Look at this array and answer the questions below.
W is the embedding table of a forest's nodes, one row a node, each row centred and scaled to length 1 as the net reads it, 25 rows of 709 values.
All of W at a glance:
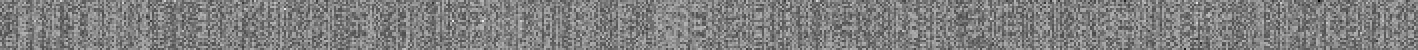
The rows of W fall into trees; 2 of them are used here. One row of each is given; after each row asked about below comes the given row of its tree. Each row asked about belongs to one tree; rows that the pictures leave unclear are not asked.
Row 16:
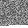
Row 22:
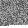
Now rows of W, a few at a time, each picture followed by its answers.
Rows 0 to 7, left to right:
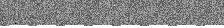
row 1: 16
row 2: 22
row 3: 16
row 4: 22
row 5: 22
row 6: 16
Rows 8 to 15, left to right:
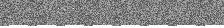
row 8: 16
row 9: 16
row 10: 22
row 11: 16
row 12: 16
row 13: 22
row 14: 22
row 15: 16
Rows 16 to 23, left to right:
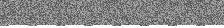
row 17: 16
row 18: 16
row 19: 22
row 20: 16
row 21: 22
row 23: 16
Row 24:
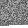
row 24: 22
